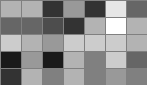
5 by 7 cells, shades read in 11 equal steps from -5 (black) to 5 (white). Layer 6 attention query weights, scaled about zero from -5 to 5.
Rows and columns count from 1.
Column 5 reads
-3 2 3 0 0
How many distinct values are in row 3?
3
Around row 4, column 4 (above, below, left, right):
3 2 -4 0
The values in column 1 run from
-4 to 3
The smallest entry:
-4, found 2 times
